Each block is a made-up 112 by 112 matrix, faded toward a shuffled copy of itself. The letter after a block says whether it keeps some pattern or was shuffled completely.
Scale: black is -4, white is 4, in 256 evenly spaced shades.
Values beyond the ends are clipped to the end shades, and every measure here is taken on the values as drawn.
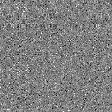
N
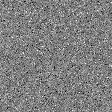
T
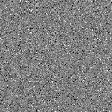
N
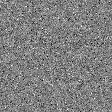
T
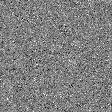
T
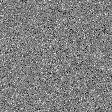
T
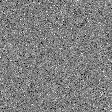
T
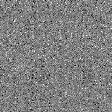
N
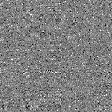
N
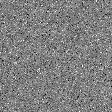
T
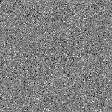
N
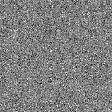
N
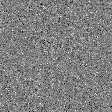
T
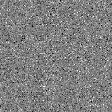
N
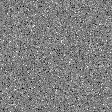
T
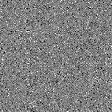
N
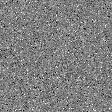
T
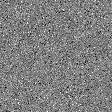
T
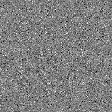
N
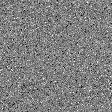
T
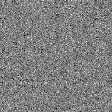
N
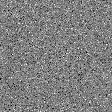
T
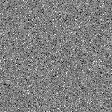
N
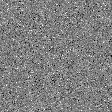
T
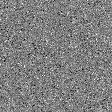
T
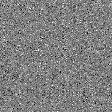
N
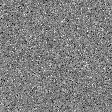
T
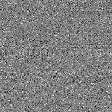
N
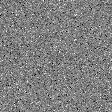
T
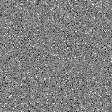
N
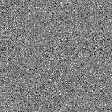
N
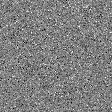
T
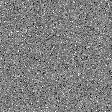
T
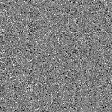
N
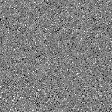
N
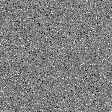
T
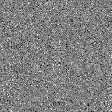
N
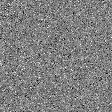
T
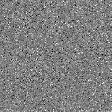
N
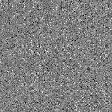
N
